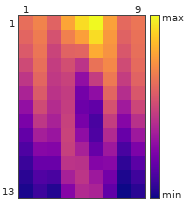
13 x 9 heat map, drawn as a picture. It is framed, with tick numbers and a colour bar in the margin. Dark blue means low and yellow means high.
Average level on the scale: 40%. Slope: up to the top. Ninth with the highest average: top middle.
